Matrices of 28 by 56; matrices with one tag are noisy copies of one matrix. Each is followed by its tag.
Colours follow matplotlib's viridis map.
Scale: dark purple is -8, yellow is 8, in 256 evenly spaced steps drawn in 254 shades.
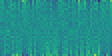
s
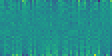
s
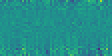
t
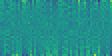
s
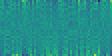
s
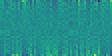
s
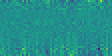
t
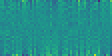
s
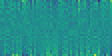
s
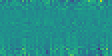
t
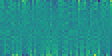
s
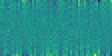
s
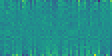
s
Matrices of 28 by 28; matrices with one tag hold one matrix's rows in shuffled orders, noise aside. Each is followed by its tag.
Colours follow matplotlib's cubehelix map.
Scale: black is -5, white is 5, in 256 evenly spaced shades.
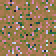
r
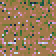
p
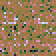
p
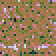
p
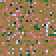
r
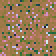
r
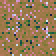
r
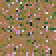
r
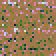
p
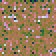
p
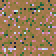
p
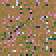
r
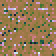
p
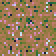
r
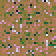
r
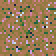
r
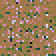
r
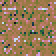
p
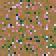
r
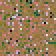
r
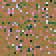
r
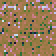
p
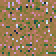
r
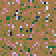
r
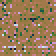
p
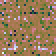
p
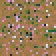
r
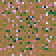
r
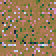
p
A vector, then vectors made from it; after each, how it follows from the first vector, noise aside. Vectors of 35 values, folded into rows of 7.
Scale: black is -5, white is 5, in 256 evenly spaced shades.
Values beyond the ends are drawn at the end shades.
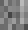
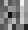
scaled up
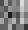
scaled up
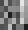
scaled up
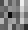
scaled up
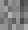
negated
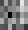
scaled up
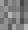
negated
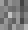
negated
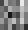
scaled up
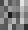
scaled up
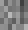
negated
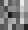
scaled up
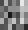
scaled up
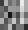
scaled up
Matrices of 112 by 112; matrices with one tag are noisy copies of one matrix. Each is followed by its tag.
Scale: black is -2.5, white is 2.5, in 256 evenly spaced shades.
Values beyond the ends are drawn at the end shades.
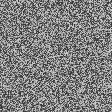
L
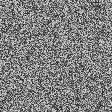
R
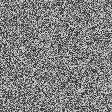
L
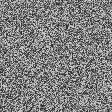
L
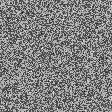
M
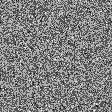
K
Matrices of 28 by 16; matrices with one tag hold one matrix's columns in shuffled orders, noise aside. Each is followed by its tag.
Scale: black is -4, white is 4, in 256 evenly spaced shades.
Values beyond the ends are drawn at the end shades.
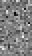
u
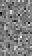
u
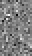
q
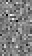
q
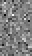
q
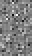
q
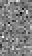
u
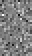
q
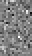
u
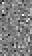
q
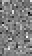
u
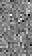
q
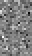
u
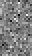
q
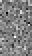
u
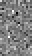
u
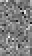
u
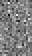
q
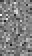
q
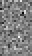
u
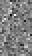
q
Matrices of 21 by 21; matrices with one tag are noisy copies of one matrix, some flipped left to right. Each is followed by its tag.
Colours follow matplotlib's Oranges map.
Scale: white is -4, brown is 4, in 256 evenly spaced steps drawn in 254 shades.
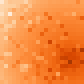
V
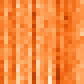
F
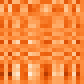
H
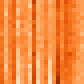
F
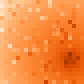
V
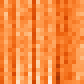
F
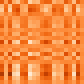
H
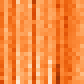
F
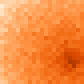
V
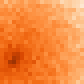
V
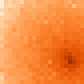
V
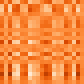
H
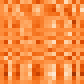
H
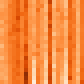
F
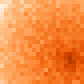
V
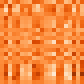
H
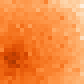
V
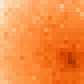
V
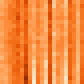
F
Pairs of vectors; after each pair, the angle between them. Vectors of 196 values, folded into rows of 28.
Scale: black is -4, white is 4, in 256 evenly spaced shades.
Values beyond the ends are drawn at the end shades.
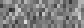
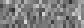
nearly parallel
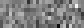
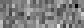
nearly opposite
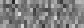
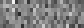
nearly opposite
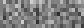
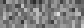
nearly opposite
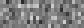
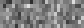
partly aligned
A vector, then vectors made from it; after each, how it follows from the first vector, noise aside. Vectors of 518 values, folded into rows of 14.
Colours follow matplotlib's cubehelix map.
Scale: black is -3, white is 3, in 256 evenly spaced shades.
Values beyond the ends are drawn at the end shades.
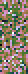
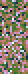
wrapped around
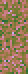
shrunk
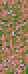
shrunk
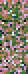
copied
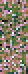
copied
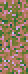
shrunk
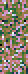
copied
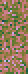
shrunk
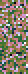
wrapped around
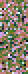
wrapped around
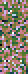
copied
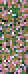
copied
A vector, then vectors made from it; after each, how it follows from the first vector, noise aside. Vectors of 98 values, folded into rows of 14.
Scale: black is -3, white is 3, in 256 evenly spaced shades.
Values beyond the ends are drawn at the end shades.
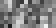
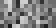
sign-scrambled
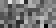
sign-scrambled
